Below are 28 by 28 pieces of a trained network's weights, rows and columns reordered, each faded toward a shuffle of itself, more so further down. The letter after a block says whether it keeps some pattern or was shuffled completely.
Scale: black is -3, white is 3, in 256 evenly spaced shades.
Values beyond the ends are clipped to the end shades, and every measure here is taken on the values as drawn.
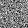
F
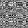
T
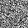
F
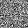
F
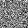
F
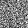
F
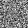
F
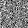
F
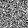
F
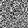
T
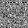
T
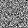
T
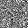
T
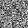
T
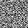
T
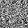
T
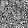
F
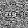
T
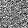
F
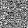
T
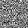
T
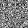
T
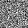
F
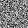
F
